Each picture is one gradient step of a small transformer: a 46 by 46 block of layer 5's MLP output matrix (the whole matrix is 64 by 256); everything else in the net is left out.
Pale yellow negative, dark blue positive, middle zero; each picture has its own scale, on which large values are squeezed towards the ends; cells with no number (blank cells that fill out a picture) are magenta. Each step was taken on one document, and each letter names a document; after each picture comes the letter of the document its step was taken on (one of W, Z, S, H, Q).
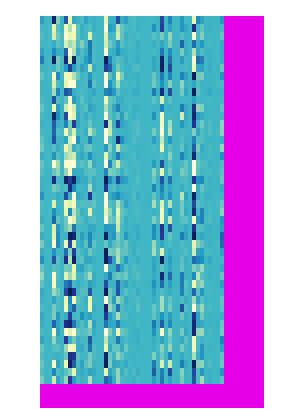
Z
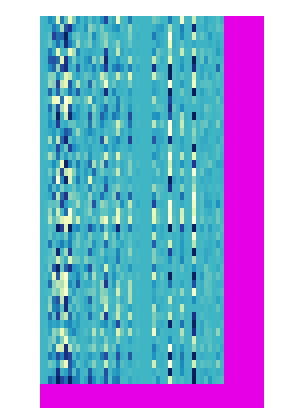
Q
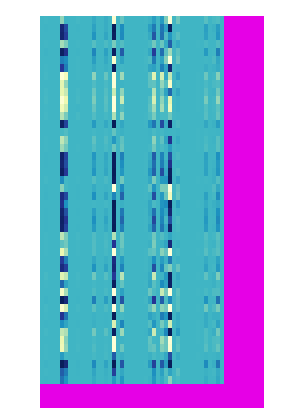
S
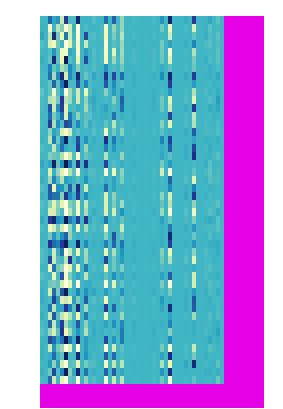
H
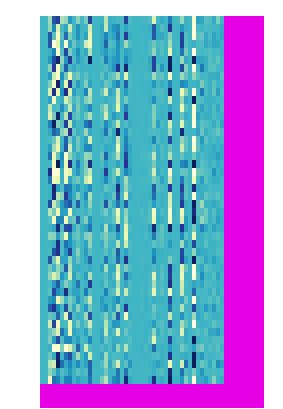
Q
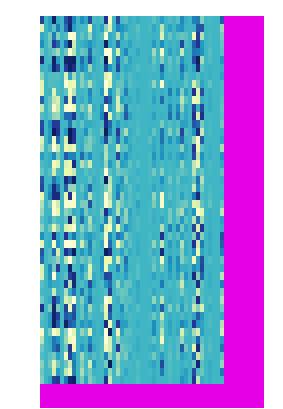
Z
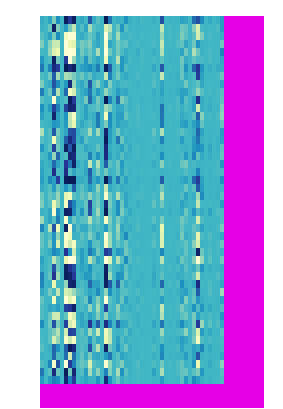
Z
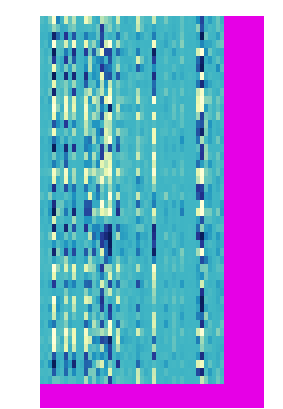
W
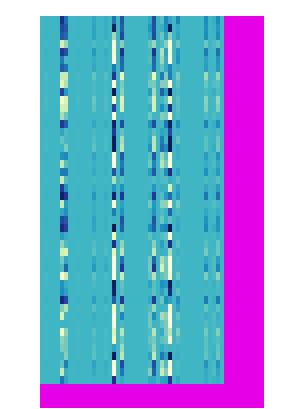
S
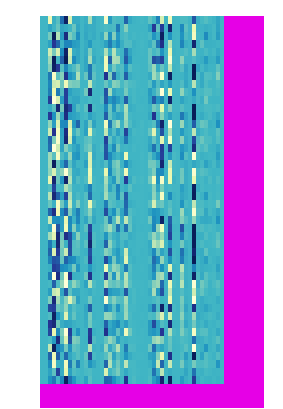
Q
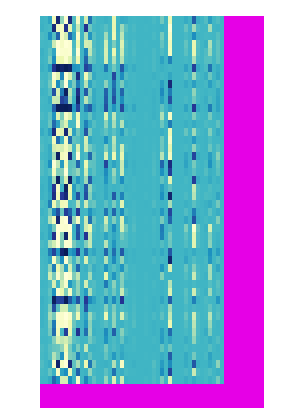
H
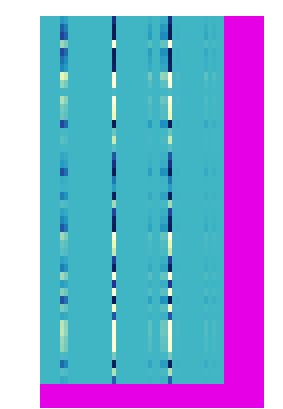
S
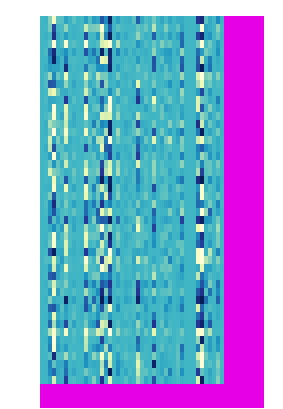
W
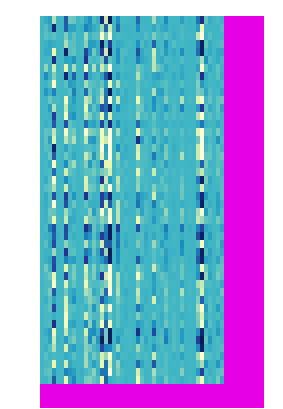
W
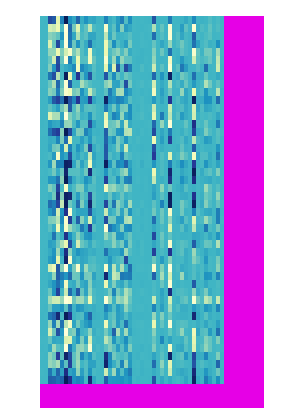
Q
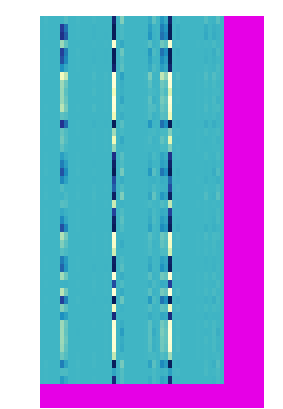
S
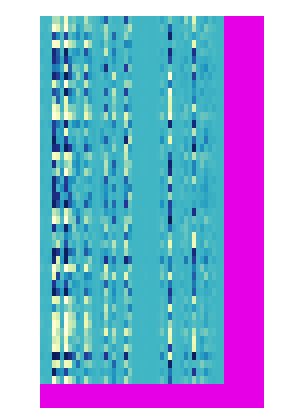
Q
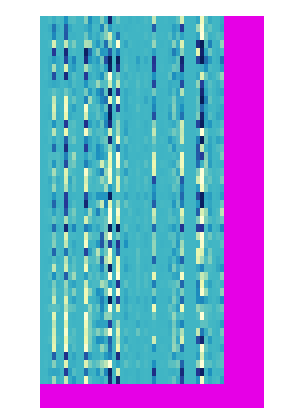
W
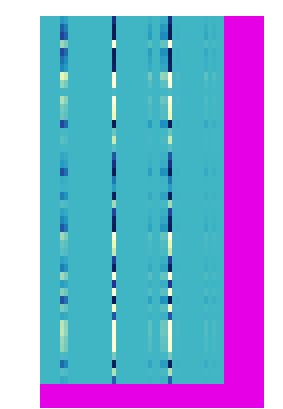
S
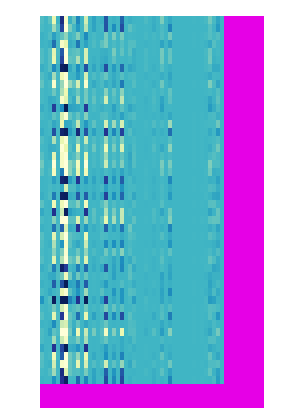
H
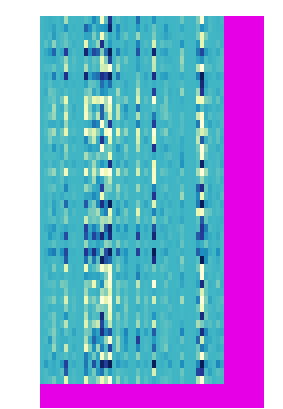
W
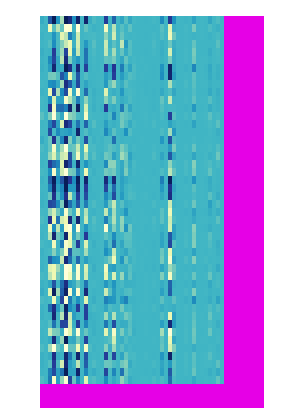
H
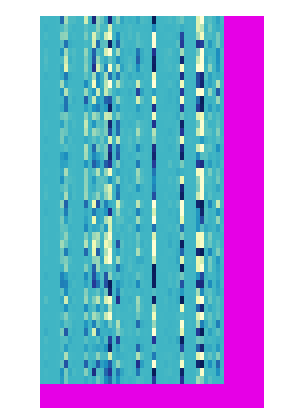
W
